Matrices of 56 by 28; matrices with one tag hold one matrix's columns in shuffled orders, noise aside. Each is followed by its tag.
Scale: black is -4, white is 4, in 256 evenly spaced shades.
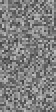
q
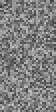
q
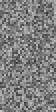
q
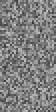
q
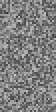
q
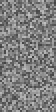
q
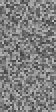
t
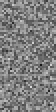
t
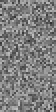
t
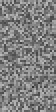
t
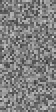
q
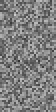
q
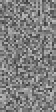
q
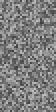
q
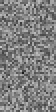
t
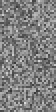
q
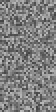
t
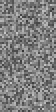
q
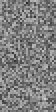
q
